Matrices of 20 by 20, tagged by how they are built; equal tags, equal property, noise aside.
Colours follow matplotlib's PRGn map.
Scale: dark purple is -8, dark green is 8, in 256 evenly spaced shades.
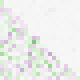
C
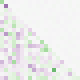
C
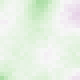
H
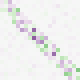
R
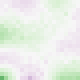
H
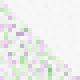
C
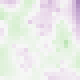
H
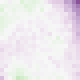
H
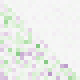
C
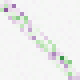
R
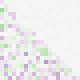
C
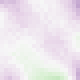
H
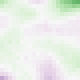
H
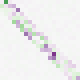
R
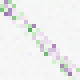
R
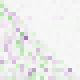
C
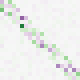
R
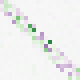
R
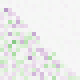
C
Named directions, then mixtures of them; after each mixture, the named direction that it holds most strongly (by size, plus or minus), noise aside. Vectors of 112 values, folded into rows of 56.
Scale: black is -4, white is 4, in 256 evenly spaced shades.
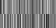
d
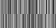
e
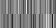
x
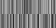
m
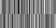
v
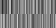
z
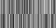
m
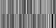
x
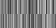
e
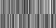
m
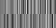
x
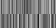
m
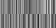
m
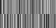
d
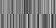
m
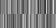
e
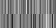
x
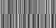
m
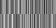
v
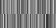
e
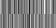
v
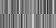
d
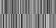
d
